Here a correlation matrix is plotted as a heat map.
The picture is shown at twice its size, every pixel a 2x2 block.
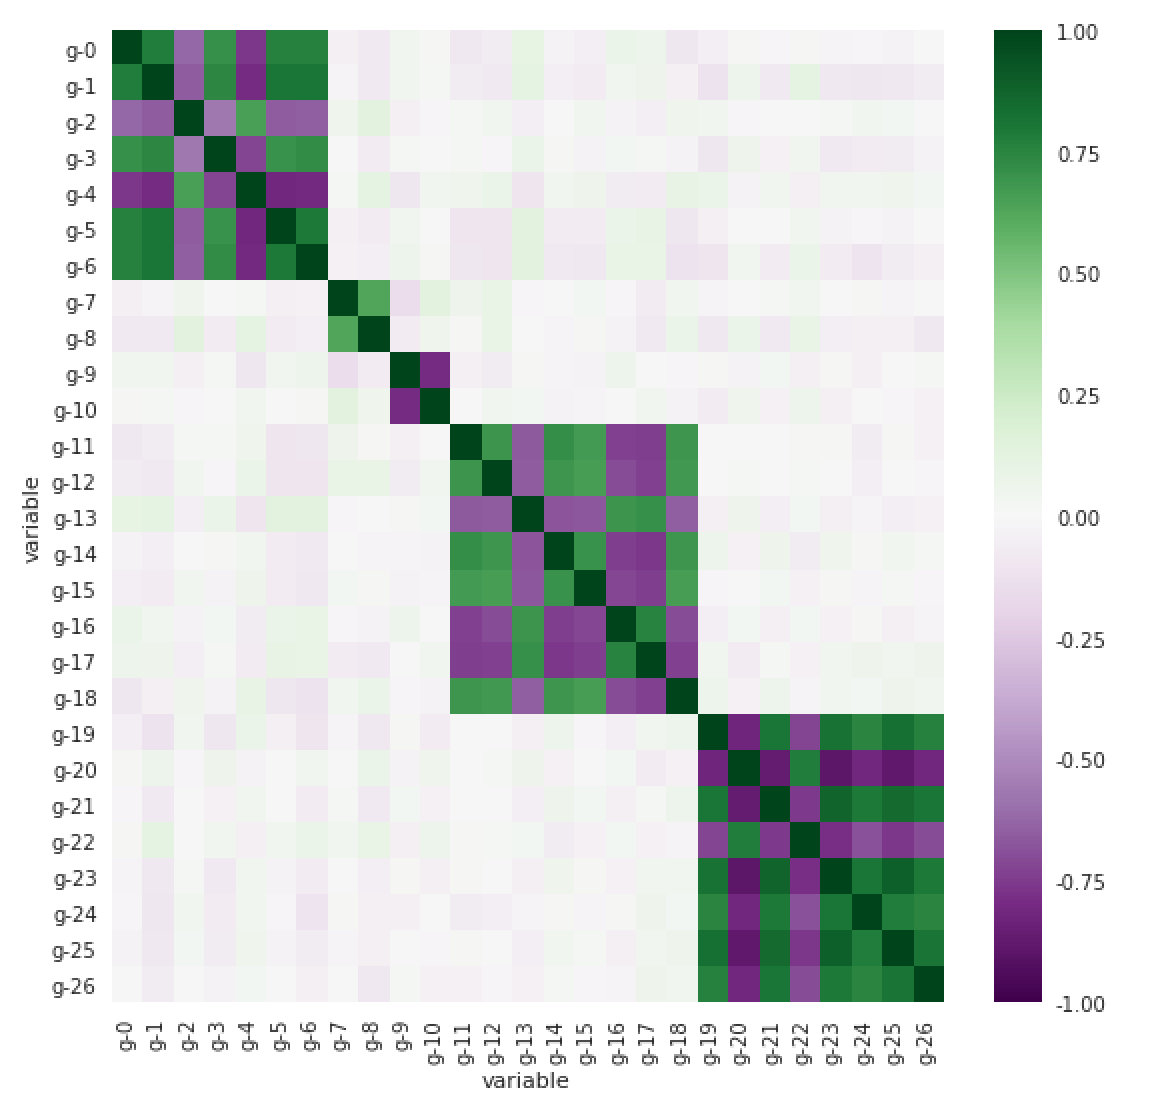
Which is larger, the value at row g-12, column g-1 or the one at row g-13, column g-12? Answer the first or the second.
the first
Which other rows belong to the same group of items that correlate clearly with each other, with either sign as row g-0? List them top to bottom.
g-1, g-2, g-3, g-4, g-5, g-6
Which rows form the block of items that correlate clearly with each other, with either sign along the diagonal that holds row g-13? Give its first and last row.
g-11 to g-18
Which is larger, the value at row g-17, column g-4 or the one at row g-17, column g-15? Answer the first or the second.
the first
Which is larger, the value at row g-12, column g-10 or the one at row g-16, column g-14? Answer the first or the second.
the first
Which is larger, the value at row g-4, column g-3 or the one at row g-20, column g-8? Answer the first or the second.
the second
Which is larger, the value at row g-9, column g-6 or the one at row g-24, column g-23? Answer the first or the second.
the second
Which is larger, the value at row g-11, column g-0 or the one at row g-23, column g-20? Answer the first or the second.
the first
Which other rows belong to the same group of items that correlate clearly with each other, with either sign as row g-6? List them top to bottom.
g-0, g-1, g-2, g-3, g-4, g-5
